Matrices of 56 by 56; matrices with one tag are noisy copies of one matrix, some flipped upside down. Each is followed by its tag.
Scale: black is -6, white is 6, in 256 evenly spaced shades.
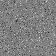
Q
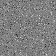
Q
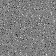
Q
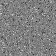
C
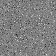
Q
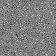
Q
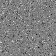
C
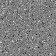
C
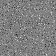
Q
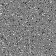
C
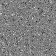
C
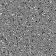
C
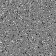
C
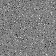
Q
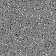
Q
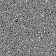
Q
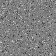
C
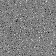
Q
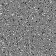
C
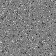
C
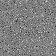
Q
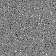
Q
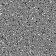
C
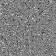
C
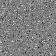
C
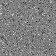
C
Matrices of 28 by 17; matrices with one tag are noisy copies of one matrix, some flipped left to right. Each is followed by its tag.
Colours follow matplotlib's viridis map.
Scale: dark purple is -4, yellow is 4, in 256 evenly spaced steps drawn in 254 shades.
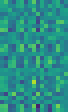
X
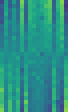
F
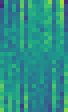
F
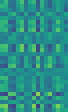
X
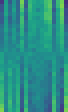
F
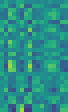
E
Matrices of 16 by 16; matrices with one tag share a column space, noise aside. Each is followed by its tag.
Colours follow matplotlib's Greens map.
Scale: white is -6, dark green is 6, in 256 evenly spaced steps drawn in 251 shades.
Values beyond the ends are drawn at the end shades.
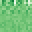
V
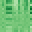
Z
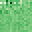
V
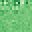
V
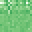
V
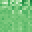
V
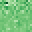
V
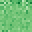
V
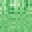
Z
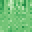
Z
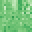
Z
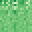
V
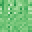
Z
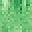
Z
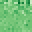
V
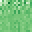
V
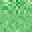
V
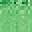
V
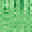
Z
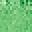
V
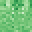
Z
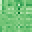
Z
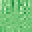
Z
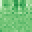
Z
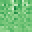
Z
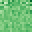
V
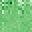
V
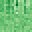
Z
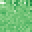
V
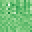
Z
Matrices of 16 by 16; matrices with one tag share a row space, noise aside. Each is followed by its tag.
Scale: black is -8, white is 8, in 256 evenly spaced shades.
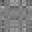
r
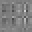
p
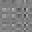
p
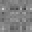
r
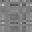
r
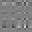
p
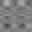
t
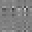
p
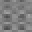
t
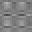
t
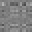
r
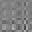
p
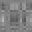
r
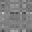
r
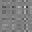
p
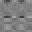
t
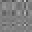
p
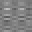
t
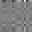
p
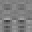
t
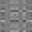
r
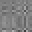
p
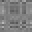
r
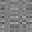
r
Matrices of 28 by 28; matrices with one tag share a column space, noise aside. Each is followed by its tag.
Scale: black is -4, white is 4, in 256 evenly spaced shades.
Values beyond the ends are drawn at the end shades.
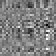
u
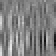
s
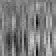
s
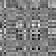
u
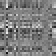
u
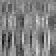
s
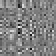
u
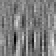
s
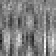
s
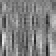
s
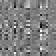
u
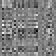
u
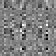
u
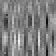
s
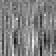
s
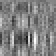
s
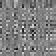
u
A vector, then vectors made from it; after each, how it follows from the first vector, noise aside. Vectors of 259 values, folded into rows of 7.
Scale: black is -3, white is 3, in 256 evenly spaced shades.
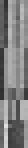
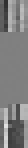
partly zeroed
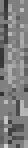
partly zeroed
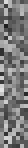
sign-scrambled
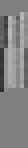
partly zeroed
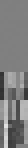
partly zeroed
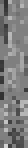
partly zeroed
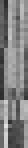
copied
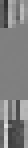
partly zeroed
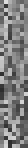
sign-scrambled
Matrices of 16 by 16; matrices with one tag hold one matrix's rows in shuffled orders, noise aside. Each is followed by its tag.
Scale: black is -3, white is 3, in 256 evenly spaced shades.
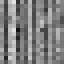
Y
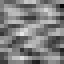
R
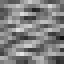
R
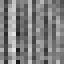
Y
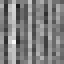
Y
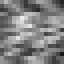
R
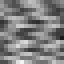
R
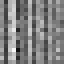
Y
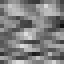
R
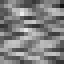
R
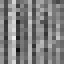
Y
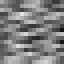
R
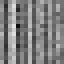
Y
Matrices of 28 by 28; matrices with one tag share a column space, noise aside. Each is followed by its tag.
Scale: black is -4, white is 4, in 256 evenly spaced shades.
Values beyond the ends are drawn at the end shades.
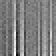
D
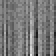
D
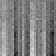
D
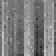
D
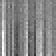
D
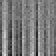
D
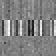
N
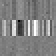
N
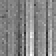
D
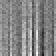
D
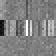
N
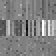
N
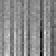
D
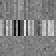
N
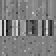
N
